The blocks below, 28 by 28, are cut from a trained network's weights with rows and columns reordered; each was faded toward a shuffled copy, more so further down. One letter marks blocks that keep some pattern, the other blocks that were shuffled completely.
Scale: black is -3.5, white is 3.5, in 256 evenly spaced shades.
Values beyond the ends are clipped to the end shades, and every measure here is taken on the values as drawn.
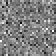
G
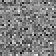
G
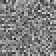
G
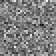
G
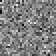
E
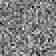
G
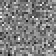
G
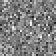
G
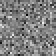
G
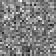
G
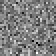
E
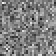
G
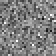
E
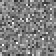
E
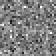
G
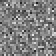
E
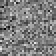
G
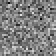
E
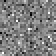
E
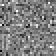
G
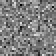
E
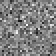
E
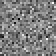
G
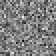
E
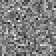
E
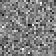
E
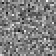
E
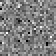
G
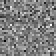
E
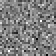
E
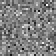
E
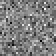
E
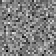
E
